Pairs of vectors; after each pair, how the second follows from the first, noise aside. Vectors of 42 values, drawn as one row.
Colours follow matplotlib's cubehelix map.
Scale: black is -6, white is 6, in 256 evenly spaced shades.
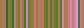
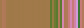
partly zeroed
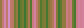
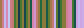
scaled up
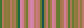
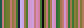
scaled up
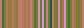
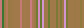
partly zeroed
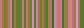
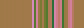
partly zeroed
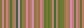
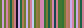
scaled up
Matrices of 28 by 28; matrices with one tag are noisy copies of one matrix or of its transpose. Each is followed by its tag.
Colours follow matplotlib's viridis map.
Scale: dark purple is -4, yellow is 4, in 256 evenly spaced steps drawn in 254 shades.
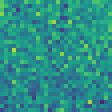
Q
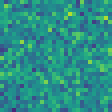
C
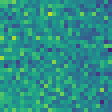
Q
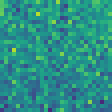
Q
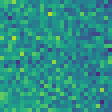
Q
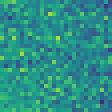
Q
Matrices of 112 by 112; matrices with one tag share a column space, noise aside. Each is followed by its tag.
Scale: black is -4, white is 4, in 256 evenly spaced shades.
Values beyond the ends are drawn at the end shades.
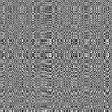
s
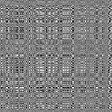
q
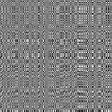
s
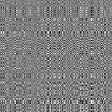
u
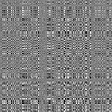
u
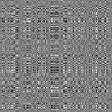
q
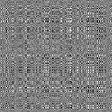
q
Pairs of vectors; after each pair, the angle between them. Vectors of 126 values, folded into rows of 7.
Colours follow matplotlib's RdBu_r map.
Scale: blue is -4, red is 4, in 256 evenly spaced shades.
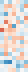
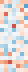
nearly opposite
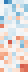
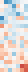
nearly parallel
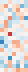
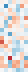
nearly opposite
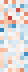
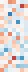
orthogonal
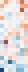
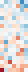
nearly opposite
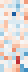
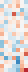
nearly opposite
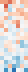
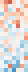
nearly parallel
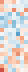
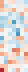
nearly parallel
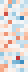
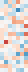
partly aligned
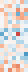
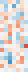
orthogonal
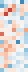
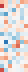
partly opposed
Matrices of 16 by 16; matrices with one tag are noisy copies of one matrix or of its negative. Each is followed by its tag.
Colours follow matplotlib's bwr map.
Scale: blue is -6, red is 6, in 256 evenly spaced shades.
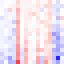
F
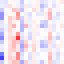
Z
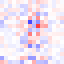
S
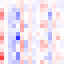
Z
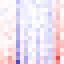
F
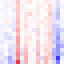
F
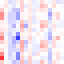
Z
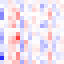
Z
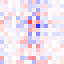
S
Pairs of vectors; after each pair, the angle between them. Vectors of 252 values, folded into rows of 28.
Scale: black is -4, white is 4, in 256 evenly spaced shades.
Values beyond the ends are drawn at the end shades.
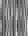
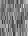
partly aligned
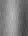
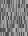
orthogonal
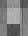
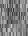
partly opposed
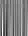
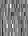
partly opposed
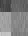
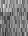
partly opposed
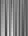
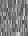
orthogonal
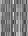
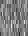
partly opposed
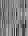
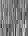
nearly opposite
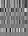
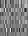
nearly opposite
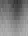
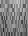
partly opposed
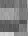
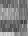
nearly parallel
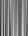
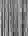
nearly opposite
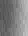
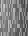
partly opposed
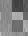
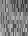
partly aligned
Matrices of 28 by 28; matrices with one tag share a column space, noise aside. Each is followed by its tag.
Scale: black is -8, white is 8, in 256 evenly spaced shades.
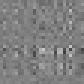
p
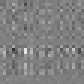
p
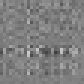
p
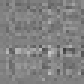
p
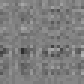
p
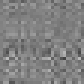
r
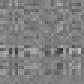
p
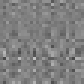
r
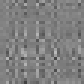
r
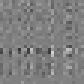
p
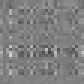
p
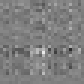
p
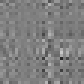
r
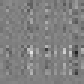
p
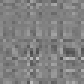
r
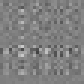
p
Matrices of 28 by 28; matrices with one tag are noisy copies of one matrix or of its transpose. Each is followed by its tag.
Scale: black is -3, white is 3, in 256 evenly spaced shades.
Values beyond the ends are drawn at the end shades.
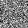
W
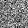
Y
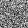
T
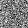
T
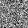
W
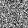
W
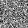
W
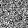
Y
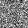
W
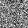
W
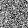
T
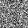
W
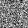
W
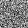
T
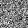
Y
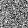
T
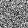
T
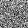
T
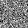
W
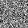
W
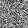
W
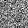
Y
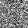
W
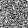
T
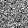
Y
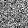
Y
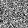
W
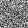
T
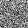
T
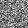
Y
